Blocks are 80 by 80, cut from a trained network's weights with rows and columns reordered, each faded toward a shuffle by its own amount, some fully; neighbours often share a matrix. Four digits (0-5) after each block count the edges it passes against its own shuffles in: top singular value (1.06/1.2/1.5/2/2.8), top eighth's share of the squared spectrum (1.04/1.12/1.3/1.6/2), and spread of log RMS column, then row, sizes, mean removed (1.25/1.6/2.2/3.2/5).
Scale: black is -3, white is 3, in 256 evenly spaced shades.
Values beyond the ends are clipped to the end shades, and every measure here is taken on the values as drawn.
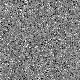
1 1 0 0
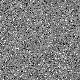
0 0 0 0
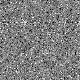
2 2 0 1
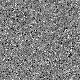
2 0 0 0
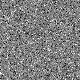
0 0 0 0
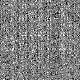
3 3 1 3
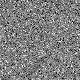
0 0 0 0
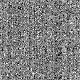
3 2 0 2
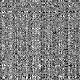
4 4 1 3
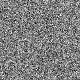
0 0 0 0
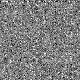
2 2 1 0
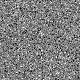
1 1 0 0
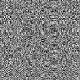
4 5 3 2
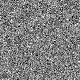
0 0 0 0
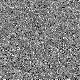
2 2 0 2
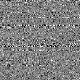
3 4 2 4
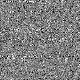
2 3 0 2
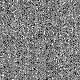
2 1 0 0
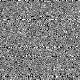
2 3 0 3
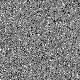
1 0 0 0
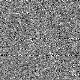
2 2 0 2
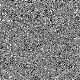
1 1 0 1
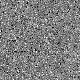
1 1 0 0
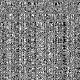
4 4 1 3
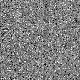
1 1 0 0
